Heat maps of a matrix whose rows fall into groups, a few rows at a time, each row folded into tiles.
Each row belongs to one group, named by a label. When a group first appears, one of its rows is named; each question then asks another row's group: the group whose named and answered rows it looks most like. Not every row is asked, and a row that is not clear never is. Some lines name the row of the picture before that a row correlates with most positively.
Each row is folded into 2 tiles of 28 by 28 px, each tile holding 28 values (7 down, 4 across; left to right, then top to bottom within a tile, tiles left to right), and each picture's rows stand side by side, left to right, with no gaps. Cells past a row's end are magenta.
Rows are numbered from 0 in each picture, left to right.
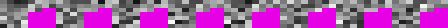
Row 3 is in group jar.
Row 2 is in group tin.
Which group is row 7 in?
jar
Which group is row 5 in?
tin
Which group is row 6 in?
tin
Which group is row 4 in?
jar
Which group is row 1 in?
tin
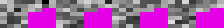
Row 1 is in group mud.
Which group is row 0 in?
tin
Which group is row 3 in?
tin
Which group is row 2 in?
tin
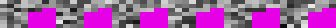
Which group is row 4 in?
mud
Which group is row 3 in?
tin
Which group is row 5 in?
jar
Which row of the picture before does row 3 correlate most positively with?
2
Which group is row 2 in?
tin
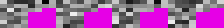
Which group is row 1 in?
mud
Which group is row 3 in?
jar
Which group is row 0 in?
tin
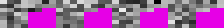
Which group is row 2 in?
tin
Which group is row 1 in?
mud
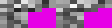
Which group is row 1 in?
mud
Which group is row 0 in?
mud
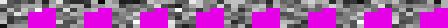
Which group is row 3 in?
mud
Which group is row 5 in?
mud
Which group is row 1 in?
tin
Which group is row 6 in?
jar
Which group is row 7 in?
tin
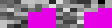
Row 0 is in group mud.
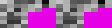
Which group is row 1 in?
tin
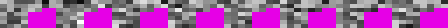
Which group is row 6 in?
mud
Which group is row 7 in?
mud
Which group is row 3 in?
mud
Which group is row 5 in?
mud
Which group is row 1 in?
jar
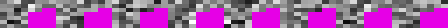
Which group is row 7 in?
mud
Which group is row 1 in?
tin
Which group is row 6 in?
jar
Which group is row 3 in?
jar
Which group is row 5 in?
mud
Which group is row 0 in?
jar
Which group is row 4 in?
jar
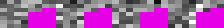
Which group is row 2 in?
tin
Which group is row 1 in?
jar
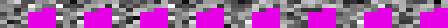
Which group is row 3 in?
jar
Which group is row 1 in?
jar
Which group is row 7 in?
tin
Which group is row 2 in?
tin
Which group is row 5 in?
mud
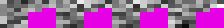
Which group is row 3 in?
mud
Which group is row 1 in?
mud
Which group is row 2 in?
mud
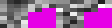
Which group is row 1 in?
mud
